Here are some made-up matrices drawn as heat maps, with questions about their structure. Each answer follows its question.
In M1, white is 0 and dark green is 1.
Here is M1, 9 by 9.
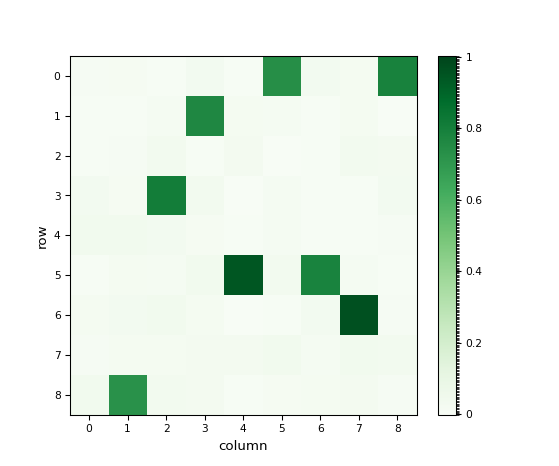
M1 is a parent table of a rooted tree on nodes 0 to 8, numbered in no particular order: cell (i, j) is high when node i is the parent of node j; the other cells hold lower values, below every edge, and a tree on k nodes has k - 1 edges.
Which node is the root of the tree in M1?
0
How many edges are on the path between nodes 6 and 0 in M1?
2
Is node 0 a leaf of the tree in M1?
no
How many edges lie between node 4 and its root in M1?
2
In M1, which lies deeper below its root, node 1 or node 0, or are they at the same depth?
node 1
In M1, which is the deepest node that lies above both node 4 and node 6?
5
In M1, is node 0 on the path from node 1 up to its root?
yes
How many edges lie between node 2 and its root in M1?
4
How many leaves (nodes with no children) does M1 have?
3
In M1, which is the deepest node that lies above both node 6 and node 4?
5
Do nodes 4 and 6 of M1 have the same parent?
yes
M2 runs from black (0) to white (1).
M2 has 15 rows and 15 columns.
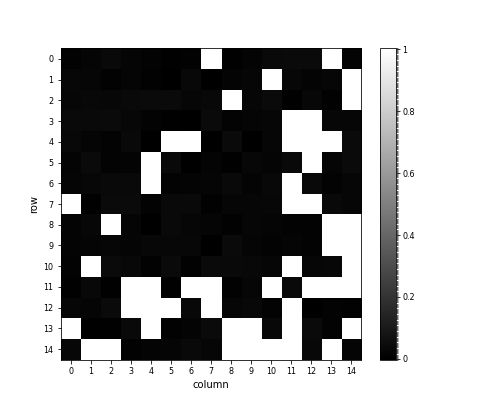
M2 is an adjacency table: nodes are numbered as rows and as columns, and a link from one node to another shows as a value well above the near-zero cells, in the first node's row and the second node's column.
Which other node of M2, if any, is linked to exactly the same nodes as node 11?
none
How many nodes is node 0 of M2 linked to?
2
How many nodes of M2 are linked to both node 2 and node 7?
0
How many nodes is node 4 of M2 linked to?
5
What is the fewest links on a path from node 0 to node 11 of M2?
2
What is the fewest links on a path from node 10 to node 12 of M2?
2
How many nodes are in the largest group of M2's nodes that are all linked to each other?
3
